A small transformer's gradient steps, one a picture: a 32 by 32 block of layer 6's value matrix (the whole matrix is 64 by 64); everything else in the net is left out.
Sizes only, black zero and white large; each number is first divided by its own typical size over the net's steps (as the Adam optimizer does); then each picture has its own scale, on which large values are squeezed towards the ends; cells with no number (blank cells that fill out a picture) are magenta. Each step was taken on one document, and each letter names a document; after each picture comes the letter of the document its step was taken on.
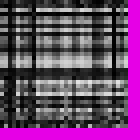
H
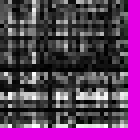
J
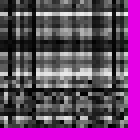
H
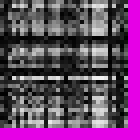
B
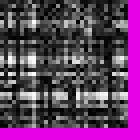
J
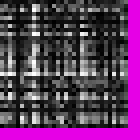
J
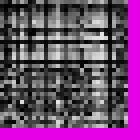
B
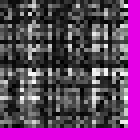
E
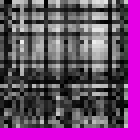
B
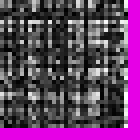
E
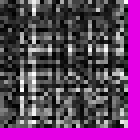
E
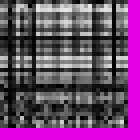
H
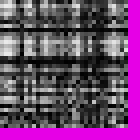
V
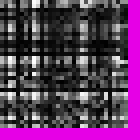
J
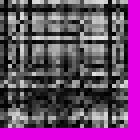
B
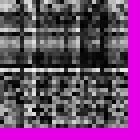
V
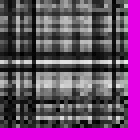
H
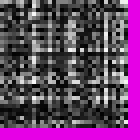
E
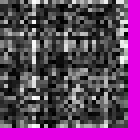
J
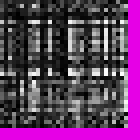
E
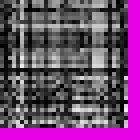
B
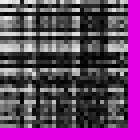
V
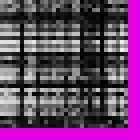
V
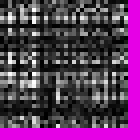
J
